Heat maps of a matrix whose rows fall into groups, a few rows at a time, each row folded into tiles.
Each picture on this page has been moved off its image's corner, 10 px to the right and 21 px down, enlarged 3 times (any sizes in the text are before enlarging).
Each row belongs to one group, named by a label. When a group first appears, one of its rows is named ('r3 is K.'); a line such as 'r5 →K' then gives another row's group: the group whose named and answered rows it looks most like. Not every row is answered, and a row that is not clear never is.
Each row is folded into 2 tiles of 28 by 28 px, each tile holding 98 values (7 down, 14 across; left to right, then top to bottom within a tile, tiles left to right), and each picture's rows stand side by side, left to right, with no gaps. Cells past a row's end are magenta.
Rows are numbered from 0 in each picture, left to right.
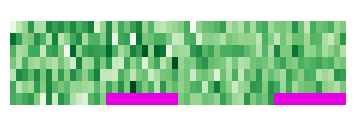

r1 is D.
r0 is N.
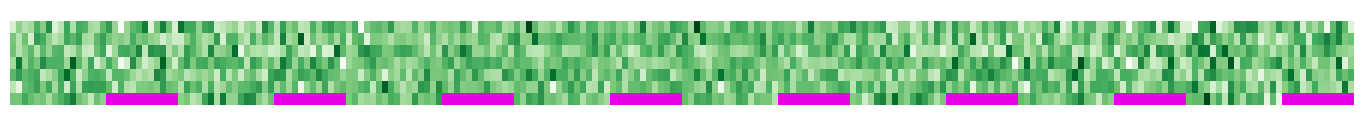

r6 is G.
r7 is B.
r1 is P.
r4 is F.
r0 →G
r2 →D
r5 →P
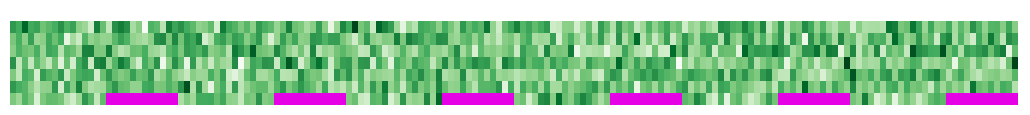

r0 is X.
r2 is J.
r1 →X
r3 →P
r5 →N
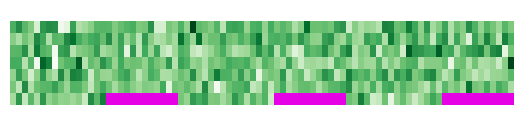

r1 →F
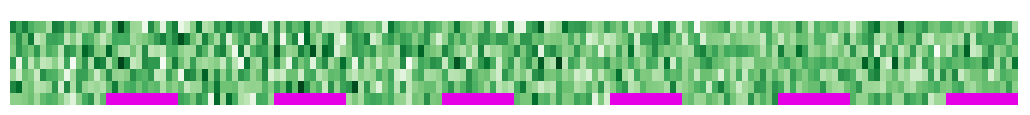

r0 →X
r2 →X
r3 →B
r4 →D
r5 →B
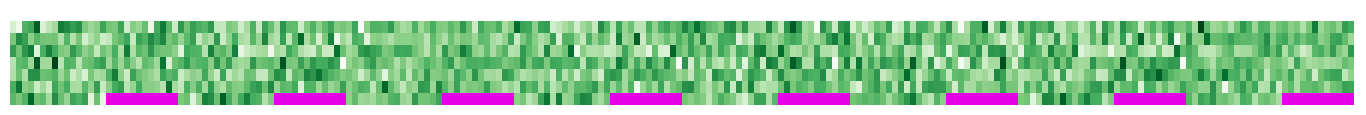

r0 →B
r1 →P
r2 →D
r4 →X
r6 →P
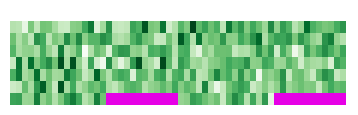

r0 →G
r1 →F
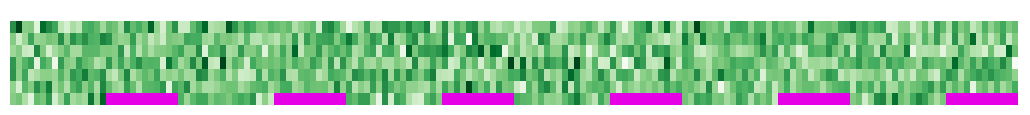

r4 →F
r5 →P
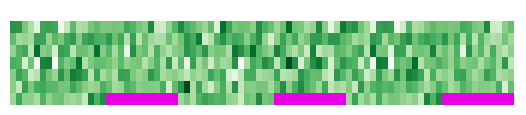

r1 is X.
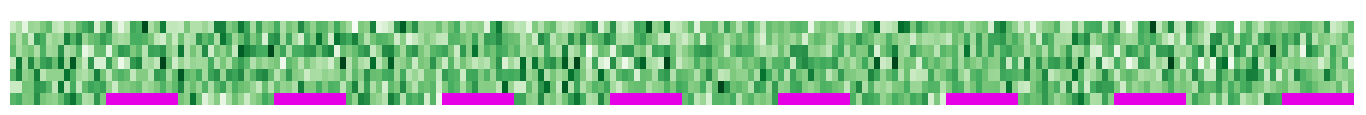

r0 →G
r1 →N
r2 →B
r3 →G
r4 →D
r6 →G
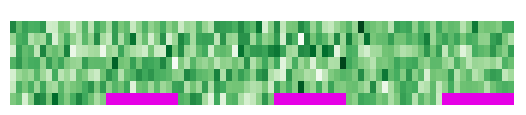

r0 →P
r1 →N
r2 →F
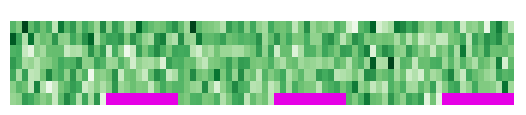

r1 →F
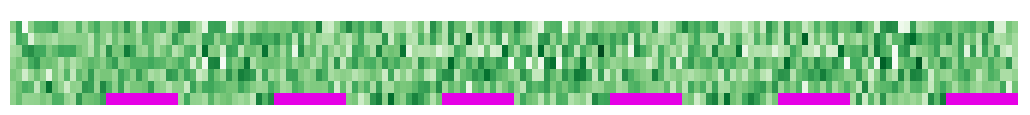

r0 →D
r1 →J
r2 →P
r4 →P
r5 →J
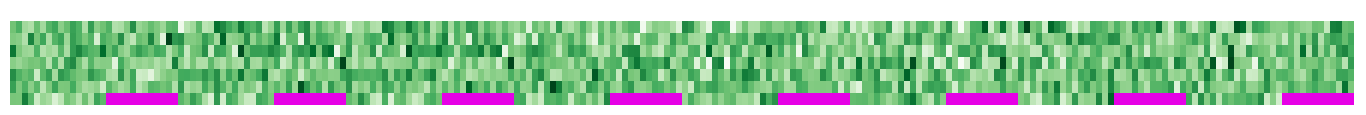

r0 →N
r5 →G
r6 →J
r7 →B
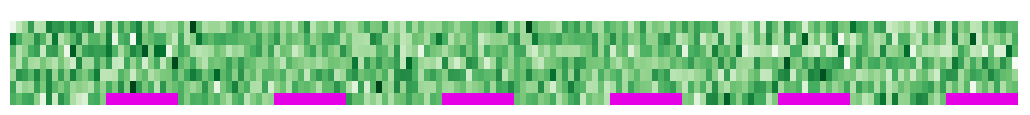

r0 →N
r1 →F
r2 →G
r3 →F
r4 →P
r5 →P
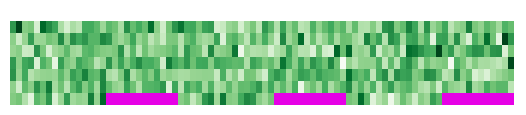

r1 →P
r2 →N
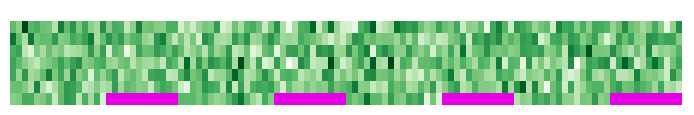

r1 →G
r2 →B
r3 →X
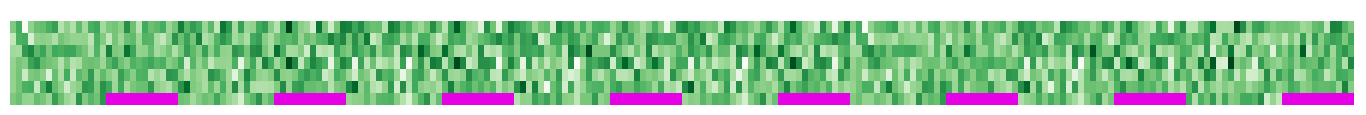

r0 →D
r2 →X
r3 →X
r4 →X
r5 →D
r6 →X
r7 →B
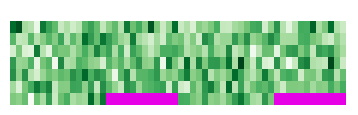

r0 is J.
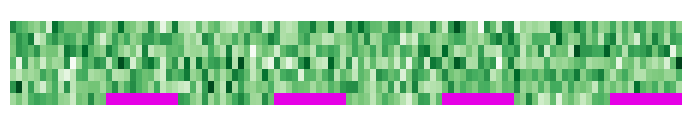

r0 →X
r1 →G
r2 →X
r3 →N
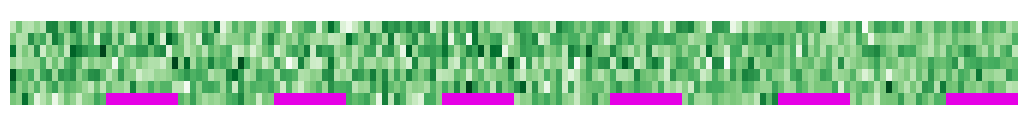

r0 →N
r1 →G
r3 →X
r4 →J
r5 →D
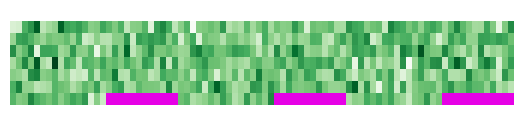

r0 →B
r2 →X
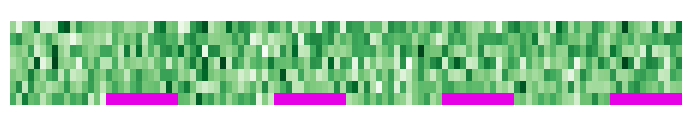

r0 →B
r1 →B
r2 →X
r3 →X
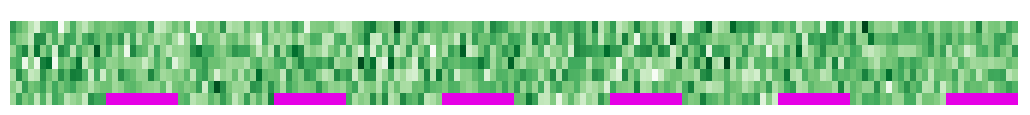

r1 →D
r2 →B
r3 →N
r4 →B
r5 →F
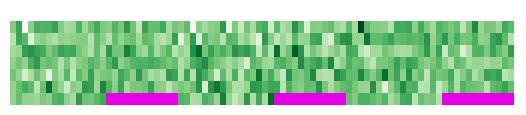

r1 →D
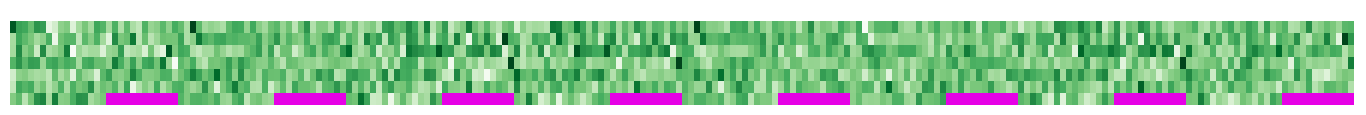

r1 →F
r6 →N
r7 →N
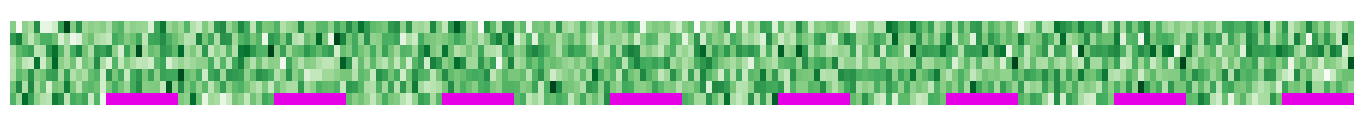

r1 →N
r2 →X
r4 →D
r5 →N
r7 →N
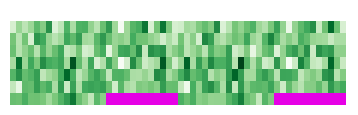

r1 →G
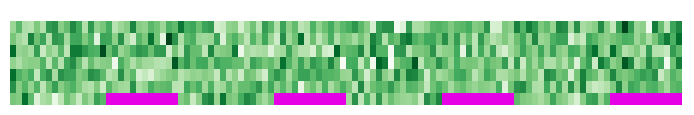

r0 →N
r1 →P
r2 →J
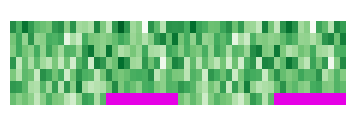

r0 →X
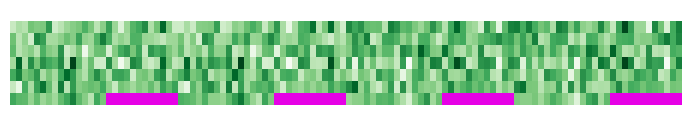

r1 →G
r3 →X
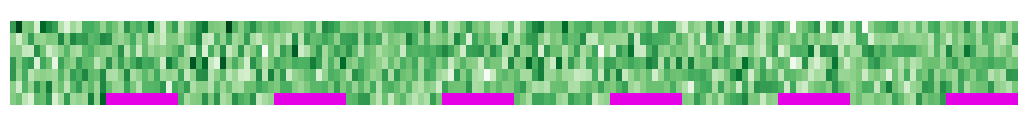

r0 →J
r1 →B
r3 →B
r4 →G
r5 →D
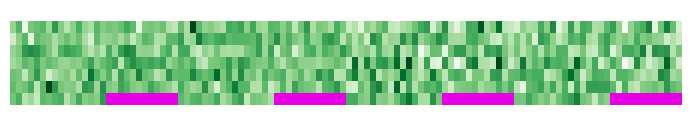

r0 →D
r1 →F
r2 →G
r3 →G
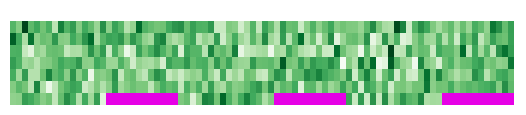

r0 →F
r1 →P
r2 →B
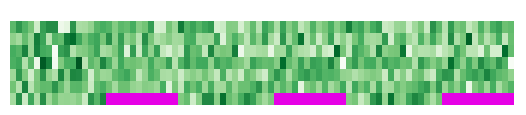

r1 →P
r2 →P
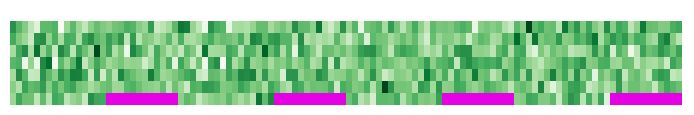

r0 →J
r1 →J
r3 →F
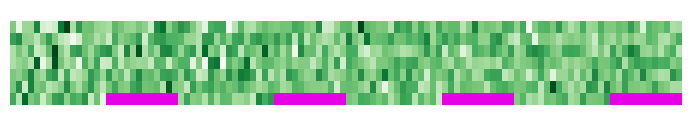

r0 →B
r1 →J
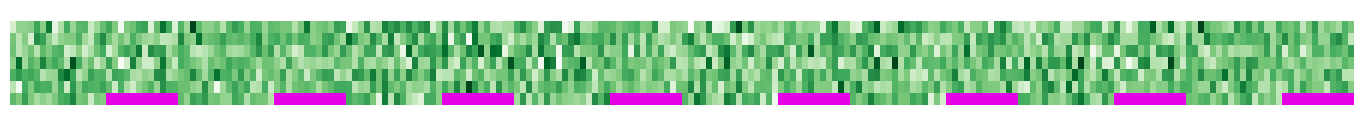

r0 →G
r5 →B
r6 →G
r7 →F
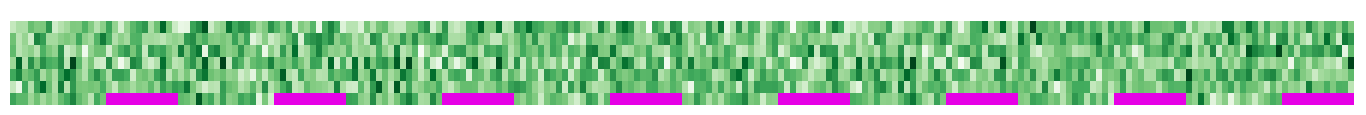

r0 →G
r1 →B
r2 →G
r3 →X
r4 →G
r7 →N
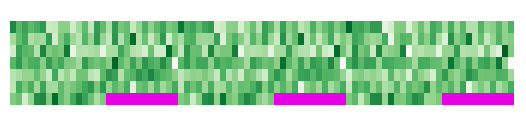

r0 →P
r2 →P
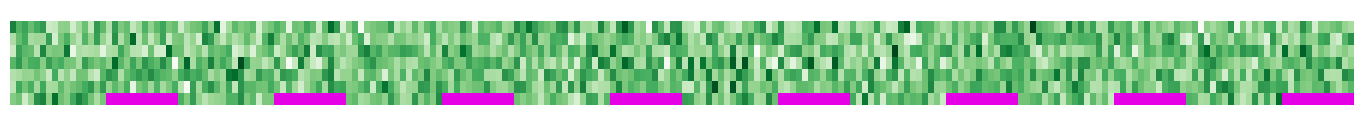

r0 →P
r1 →G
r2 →D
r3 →X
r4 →G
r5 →B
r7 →D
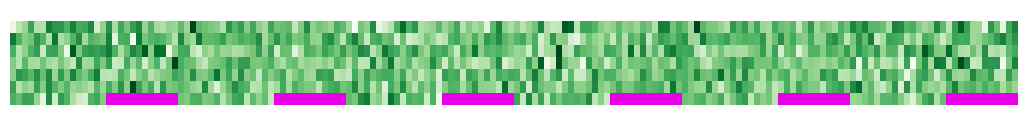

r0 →N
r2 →B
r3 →B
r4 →F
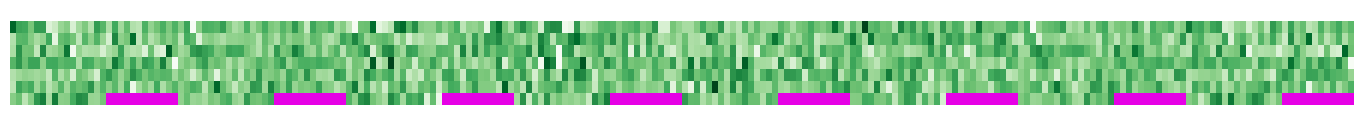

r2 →B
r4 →G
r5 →F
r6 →D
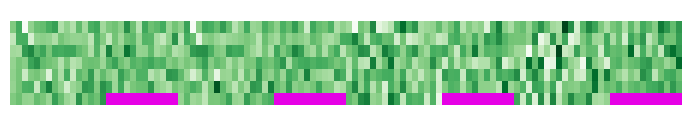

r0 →D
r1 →D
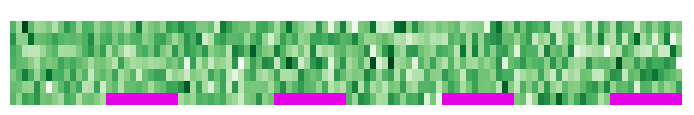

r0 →F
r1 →X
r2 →B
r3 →P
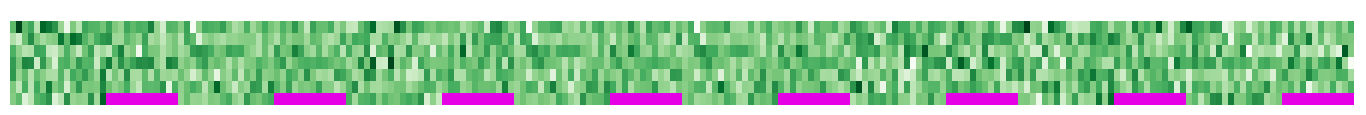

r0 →J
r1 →D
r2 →B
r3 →D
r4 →D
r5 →X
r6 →J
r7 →P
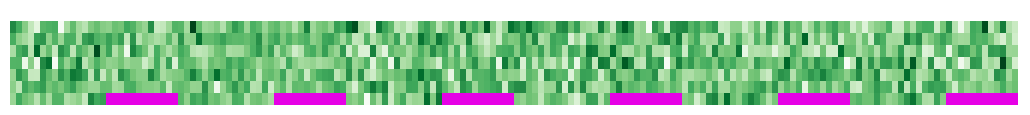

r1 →F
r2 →J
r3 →X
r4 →P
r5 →G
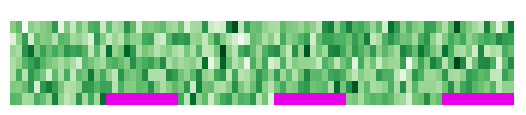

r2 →X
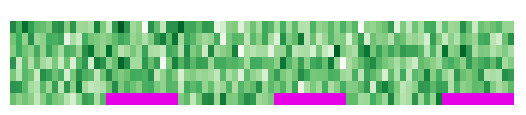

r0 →X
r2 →D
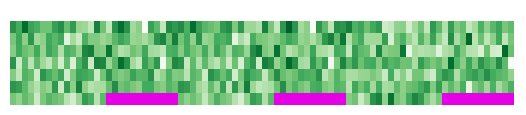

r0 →X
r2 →P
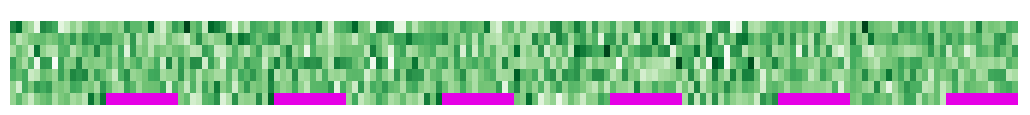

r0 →J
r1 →J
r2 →J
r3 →N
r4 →J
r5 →F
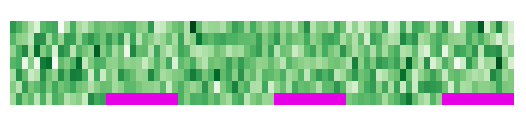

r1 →F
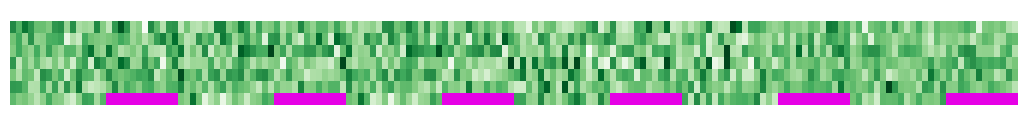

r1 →N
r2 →N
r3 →G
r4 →B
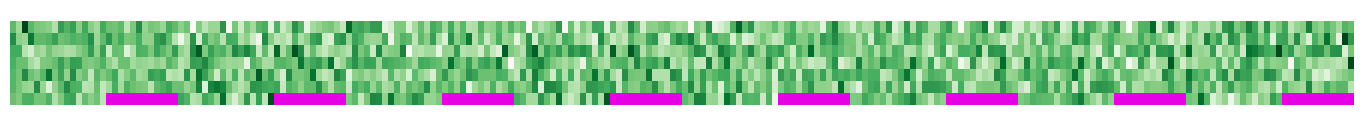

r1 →D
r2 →P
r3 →D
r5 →G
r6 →G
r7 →N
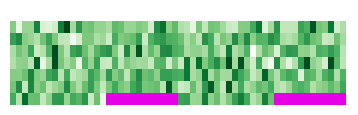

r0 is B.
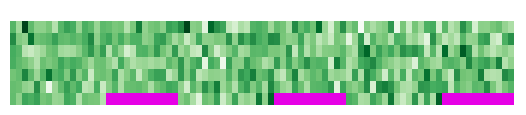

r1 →J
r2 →D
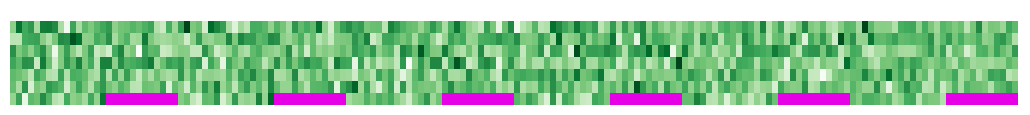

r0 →J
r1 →J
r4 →N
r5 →F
